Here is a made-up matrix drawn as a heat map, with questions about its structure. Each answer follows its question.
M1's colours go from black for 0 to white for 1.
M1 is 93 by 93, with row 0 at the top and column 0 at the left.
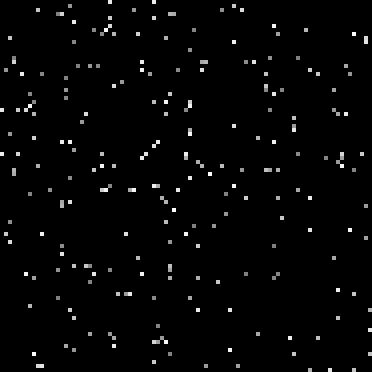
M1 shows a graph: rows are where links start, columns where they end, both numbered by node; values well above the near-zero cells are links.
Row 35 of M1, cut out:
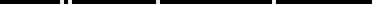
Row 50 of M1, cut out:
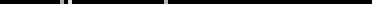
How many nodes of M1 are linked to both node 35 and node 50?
2
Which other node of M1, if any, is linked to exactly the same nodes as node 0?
node 4
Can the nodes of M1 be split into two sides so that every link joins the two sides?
yes
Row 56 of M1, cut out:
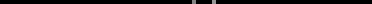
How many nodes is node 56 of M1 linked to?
2
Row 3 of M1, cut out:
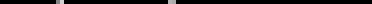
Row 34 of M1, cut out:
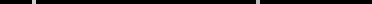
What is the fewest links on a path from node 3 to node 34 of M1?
4
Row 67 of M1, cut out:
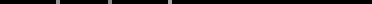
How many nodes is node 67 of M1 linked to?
3
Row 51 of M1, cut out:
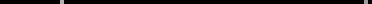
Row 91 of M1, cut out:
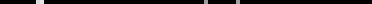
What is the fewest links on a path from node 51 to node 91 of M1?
1
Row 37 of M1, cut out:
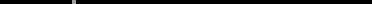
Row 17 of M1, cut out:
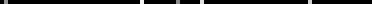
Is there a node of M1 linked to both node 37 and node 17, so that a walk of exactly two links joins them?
no
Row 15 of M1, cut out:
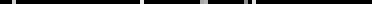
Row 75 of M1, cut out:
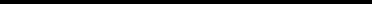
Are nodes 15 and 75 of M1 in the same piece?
no
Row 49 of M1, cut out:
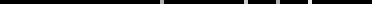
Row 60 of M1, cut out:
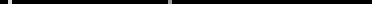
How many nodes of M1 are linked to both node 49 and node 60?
0
